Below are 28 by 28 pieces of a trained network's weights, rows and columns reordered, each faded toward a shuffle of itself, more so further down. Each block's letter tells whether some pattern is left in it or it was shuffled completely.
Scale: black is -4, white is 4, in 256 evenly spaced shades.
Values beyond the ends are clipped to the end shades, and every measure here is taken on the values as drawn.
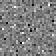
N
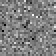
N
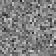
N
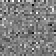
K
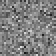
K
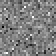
N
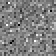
N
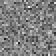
N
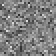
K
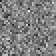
N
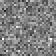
N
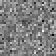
K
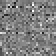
K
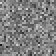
N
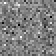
N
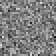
K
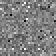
N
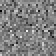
K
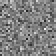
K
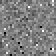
N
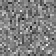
N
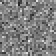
N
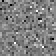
N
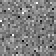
N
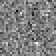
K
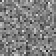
N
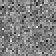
K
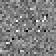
K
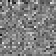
K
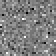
N
